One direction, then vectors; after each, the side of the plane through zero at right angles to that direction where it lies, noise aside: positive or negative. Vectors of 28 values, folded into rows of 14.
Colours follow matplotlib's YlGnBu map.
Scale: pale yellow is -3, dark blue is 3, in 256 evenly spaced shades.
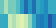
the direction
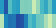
negative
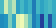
positive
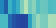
negative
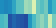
negative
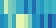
positive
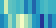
positive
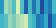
positive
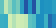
positive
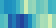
negative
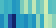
negative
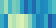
positive
